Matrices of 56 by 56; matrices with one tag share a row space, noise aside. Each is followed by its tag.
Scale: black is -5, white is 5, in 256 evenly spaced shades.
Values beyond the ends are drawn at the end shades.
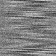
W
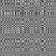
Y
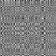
Y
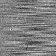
W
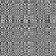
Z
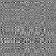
Y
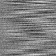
W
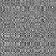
Y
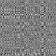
Y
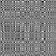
Y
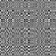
Z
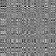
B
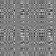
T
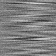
W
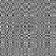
Z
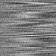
W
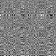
T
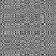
Y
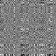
T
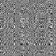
T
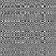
Y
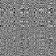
T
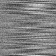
W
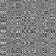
B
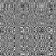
T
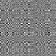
Z
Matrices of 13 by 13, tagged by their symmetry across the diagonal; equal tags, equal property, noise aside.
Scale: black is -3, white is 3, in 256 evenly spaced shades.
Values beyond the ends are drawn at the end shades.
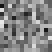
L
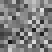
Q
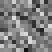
Q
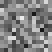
L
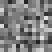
Q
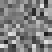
Q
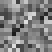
Q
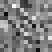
Q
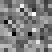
Q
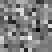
Q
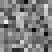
L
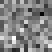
L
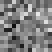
Q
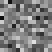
L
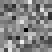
L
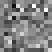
L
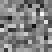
L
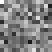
L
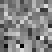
L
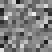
L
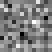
Q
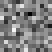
Q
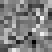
Q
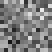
Q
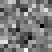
L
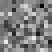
Q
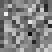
L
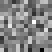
L
